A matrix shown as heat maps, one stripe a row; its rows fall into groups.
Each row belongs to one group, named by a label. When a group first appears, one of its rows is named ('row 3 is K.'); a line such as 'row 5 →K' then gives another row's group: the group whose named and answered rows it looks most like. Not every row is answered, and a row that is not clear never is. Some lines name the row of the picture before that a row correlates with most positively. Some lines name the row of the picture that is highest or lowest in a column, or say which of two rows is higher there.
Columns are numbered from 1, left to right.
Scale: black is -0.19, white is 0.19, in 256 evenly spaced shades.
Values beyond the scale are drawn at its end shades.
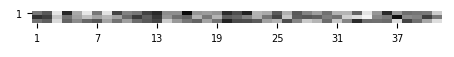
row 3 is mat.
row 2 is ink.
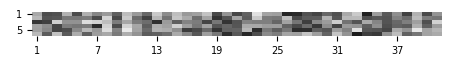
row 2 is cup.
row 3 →ink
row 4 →cup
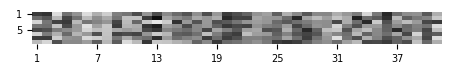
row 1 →ink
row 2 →mat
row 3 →cup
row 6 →cup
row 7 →ink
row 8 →cup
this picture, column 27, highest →1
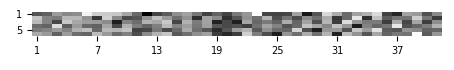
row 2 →cup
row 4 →mat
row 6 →cup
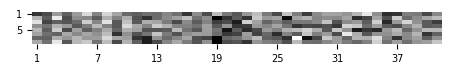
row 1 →ink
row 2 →mat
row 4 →cup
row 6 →cup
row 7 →ink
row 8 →mat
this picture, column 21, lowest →3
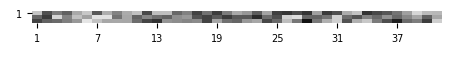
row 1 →cup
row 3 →ink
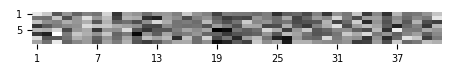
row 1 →cup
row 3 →cup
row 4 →ink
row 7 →cup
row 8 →mat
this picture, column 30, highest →7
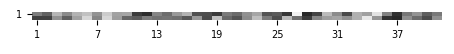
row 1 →ink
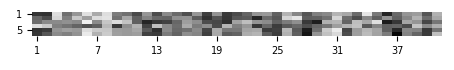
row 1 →ink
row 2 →ink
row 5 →ink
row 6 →ink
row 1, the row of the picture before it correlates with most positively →2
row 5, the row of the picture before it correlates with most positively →2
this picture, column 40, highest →4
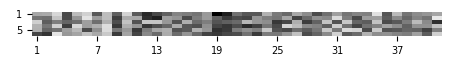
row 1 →mat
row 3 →cup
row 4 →mat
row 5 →cup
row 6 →ink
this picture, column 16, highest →3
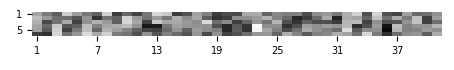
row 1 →cup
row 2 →cup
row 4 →mat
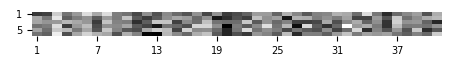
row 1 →ink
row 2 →mat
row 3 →cup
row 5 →cup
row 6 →mat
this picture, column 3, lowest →3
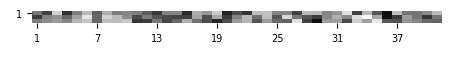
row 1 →mat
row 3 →ink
